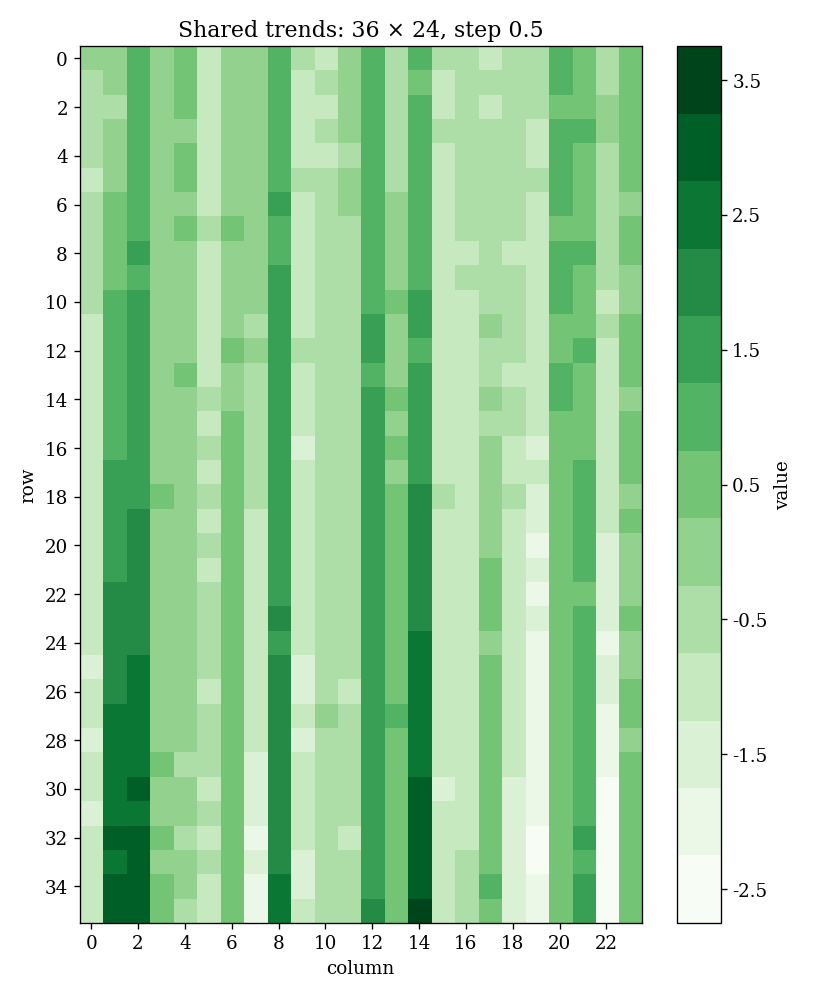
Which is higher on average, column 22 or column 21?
column 21
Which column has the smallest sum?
19
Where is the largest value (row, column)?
35 14
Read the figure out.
Title: Shared trends: 36 × 24, step 0.5
x-axis: column, ticks 0 2 4 6 8 10 12 14 16 18 20 22
y-axis: row, ticks 0 2 4 6 8 10 12 14 16 18 20 22 24 26 28 30 32 34 (0 at the top)
Colour bar: value, ticks -2.5 -1.5 -0.5 0.5 1.5 2.5 3.5
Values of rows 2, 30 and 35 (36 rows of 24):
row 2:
-0.5 -0.5 1 0 0.5 -1 0 0 1 -1 -1 0 1 -0.5 1 -1 -0.5 -1 -0.5 -0.5 0.5 0.5 0 0.5
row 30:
-1 2.5 3 0 0 -1 0.5 -1.5 2 -1 -0.5 -0.5 1.5 0.5 3 -1.5 -1 0.5 -1.5 -2 0.5 1 -2.5 0.5
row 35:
-1 3 3 0.5 -0.5 -1 0.5 -2 2.5 -1 -0.5 -0.5 2 0.5 3.5 -1 -0.5 0.5 -1.5 -2 0.5 1.5 -2.5 0.5
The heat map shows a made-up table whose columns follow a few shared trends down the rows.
